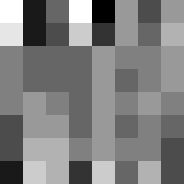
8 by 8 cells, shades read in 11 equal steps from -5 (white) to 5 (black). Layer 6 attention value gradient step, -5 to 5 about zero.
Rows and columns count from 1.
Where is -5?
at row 1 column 1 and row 1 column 4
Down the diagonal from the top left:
-5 4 1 1 -1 1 0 2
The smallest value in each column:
-5 -3 -2 -5 -3 -1 -2 -2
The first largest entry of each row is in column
5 2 2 2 4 1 1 1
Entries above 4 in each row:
1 0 0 0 0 0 0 0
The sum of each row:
0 0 1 2 -2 2 -1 0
